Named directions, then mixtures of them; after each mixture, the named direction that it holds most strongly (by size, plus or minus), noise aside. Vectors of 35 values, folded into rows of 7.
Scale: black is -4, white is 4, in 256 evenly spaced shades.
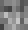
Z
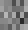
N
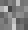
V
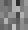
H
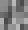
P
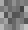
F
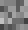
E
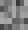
E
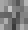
Z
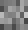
E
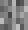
P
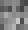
Z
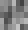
P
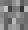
V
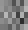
N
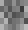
F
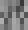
P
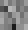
V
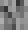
V
